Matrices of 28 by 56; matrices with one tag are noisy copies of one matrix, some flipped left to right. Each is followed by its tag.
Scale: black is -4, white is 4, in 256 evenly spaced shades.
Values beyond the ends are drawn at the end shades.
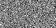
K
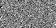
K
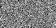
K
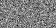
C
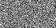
K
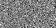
K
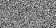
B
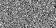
K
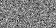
C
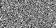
K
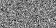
C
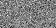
B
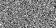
K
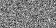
C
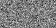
C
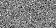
B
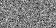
C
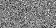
B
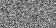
C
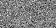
B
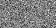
B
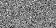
B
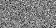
B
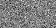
B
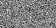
B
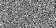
K
